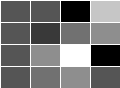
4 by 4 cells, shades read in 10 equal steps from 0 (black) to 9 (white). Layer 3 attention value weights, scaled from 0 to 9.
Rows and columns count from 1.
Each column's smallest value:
3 2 0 0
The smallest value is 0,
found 2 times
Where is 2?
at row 2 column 2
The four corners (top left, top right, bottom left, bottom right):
3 7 3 3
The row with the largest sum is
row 3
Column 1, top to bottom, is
3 3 3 3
